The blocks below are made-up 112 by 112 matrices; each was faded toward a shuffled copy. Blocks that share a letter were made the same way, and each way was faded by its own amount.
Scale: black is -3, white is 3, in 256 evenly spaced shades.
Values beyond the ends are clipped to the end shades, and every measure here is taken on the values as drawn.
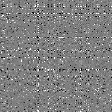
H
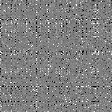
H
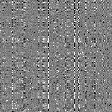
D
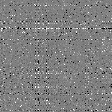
H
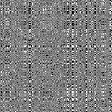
D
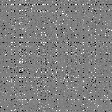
H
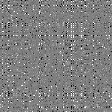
H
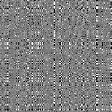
D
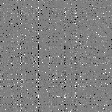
H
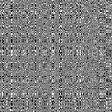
D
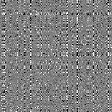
D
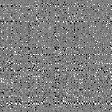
H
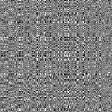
D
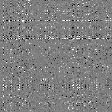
H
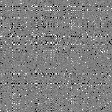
H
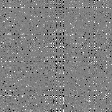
H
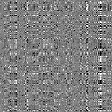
D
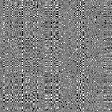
D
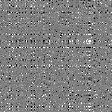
H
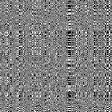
D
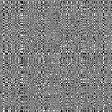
D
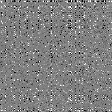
H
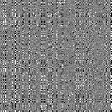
D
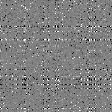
H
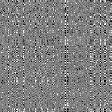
D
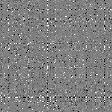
H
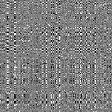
D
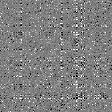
H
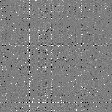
H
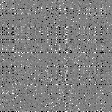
H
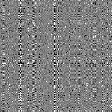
D
